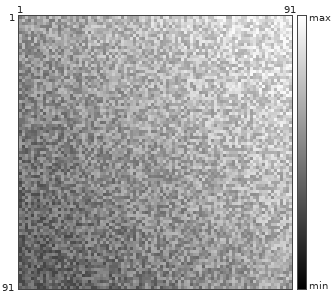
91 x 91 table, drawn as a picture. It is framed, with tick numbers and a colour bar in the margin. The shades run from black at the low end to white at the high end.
No single row or column stands out from its neighbours. The texture is fine-grained noise. There is an overall slope up to the top right. The bottom left is the ninth with the lowest average. No regular stripes run through it. The values follow a bell shape. The top right is the ninth with the highest average.
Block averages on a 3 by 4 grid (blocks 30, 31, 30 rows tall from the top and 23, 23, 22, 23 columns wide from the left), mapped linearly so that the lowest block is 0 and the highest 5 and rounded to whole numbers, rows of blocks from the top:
2345
1234
0123
